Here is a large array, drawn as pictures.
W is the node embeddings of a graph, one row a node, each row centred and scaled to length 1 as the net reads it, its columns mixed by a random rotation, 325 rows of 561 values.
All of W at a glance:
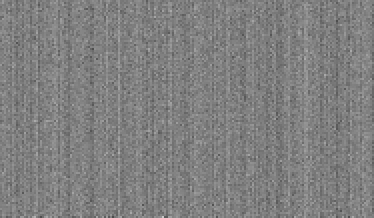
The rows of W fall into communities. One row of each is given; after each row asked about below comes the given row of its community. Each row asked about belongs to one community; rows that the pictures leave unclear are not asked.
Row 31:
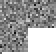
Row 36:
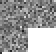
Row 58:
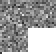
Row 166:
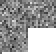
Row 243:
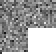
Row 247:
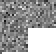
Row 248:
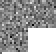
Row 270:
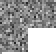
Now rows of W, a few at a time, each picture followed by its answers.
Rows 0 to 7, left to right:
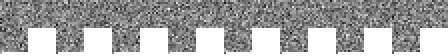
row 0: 270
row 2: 248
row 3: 36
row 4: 36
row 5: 243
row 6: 247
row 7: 243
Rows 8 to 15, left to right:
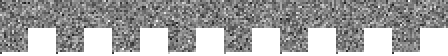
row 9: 58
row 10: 248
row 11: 36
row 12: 270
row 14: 270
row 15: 166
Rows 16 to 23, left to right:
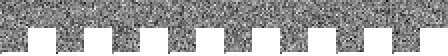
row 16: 58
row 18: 36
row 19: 270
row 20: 248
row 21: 248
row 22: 243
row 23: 243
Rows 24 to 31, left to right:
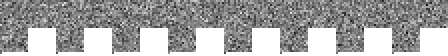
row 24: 247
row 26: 166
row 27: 36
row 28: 58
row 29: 31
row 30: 247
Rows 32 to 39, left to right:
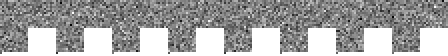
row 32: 36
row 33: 58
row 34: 243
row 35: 31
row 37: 248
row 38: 31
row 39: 243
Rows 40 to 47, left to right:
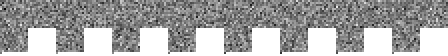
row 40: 166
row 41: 243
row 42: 36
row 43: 31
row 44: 166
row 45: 166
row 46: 248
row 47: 248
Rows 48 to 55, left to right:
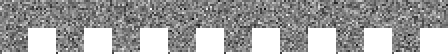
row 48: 248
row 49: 31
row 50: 248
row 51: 31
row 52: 31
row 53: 166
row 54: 31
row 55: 58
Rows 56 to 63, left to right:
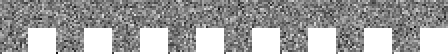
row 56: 270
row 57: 58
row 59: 36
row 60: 58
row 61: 36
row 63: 36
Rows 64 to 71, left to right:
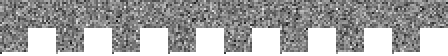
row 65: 270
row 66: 247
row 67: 270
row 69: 243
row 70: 270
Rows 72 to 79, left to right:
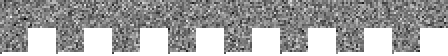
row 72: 58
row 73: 270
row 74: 166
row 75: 270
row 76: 58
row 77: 36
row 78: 270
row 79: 247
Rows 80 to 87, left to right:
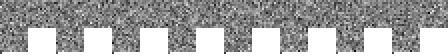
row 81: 243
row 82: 243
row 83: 247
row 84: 166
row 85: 248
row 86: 248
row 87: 270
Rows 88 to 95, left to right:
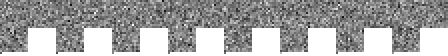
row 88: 31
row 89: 58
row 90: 243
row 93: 243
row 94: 166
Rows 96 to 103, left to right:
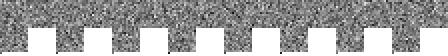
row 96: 247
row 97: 31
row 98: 270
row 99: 166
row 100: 166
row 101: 31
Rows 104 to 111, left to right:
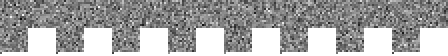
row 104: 58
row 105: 31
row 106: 31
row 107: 243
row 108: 270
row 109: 248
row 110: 36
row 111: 31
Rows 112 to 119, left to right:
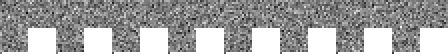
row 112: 58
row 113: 58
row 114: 36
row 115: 270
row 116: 58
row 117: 31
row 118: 243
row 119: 247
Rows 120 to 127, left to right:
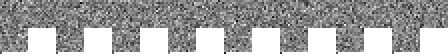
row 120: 248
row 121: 36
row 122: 248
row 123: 248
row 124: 31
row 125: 166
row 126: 166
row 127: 58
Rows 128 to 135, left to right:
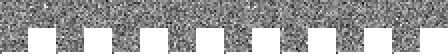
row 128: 247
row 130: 270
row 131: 243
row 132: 247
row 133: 270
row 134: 270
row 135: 31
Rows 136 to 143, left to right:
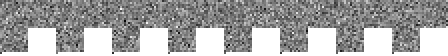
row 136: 58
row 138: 31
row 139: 31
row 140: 243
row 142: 58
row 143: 36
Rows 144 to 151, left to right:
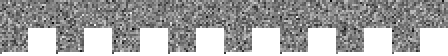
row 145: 243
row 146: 243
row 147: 248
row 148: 248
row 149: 243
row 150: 36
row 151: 243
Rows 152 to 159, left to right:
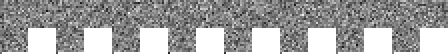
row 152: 243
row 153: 36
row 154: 270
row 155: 166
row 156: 166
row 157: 58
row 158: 270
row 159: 36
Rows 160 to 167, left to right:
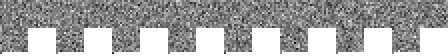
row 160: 243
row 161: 58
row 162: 166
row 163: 36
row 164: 248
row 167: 247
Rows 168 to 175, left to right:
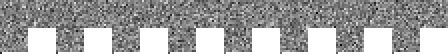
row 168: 31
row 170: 58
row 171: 243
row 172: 270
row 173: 270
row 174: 31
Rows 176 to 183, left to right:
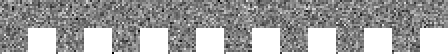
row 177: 248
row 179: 243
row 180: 247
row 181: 166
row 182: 166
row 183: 243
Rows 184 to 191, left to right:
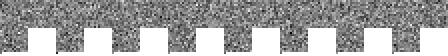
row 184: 58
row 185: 166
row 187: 270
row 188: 36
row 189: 270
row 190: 58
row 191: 247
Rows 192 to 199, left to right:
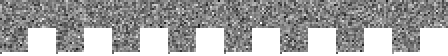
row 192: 31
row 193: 36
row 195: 31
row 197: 58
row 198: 243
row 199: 248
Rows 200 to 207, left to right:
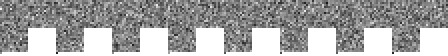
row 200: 248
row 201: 31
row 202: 247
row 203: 36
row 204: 248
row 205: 166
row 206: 270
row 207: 166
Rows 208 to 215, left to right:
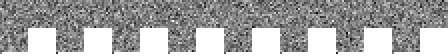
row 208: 248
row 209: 36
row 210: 36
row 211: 243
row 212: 58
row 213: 58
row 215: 243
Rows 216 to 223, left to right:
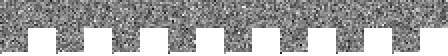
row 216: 243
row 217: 36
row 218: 31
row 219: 247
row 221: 31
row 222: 166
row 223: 36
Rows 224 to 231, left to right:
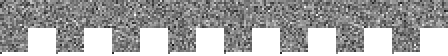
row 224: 166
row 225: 31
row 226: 58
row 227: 270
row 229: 31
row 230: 58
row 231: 270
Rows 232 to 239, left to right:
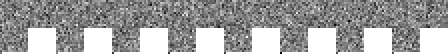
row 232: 248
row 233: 248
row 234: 31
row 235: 247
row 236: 36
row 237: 166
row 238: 31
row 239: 270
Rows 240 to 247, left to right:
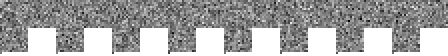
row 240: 270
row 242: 166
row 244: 36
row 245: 247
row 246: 31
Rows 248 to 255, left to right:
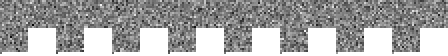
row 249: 247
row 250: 58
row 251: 248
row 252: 248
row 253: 247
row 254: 248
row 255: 243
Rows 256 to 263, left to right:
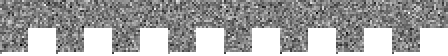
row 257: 248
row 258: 31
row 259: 36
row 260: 36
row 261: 166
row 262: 31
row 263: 270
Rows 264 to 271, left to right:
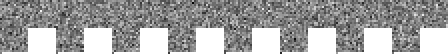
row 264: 270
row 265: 247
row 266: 31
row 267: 36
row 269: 166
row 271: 247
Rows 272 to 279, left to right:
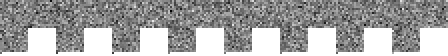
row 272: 31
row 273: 243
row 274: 166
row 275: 36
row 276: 166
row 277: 36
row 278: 31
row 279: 36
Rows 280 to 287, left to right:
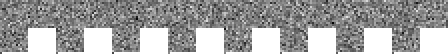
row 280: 31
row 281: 270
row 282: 58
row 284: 270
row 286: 58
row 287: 270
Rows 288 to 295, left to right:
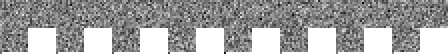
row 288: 58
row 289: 58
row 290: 270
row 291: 270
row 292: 166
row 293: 270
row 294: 270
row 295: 36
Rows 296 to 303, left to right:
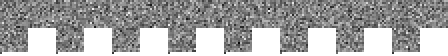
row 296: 248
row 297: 36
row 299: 247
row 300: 248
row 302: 248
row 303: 270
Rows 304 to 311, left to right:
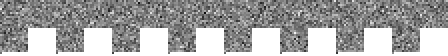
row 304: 270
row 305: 270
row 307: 270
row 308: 31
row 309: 243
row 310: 166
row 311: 36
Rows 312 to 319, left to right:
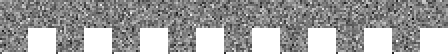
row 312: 31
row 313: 247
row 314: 243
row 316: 58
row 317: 166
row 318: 270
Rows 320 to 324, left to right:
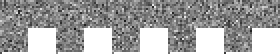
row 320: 58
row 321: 36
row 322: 31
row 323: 270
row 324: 166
